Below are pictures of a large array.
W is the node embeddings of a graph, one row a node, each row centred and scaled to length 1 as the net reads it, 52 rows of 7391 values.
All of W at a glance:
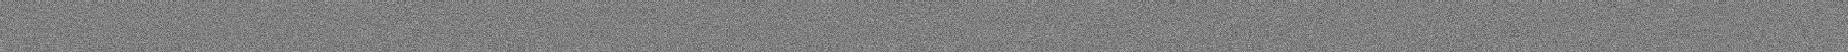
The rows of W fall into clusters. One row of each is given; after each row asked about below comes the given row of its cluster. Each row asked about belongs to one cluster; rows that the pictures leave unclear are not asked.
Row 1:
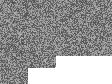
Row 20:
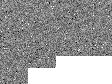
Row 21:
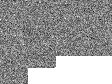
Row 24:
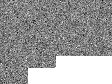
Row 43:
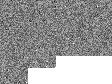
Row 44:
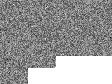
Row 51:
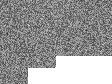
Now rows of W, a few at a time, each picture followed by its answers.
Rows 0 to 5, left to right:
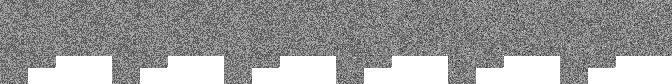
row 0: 1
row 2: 21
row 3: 1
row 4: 24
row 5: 44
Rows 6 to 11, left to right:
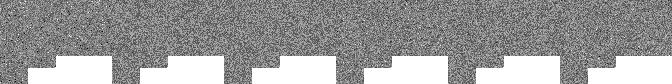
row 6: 24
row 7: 1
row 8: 51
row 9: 21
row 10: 43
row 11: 21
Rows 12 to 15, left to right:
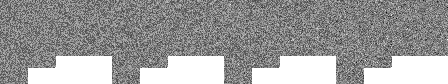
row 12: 51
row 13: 20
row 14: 1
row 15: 21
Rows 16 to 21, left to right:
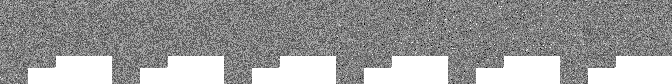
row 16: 43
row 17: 44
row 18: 21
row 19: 20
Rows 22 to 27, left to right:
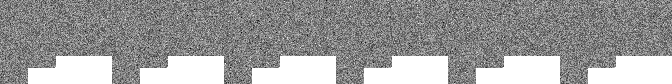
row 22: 51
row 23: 21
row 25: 43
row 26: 24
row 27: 43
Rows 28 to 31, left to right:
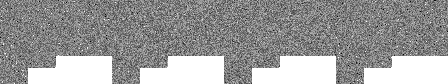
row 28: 51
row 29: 44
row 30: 24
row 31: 51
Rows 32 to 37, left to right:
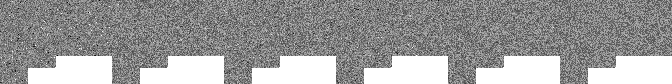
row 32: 24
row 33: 1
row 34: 43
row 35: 24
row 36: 24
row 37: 51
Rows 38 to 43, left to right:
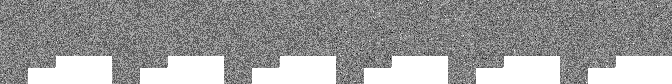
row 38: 43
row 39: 1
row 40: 44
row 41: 20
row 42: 21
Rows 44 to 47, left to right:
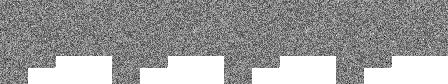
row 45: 20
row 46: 20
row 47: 44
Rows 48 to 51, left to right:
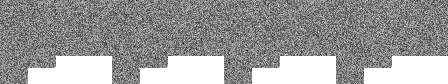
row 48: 43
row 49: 44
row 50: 44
